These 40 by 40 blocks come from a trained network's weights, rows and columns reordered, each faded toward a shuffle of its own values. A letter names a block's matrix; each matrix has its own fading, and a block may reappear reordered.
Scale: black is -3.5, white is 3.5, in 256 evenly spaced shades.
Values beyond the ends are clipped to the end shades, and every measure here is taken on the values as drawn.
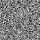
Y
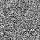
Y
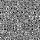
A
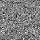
Y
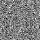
Y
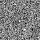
Y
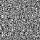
Y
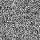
Y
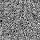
Y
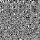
A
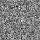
Y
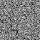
Y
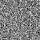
Y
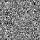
A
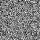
Y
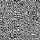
A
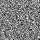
Y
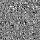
A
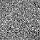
A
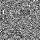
Y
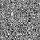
A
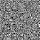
A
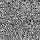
Y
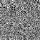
A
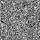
Y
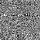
A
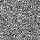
Y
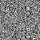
A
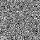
A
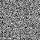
Y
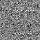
A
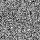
Y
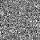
Y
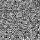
Y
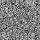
Y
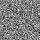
Y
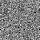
Y
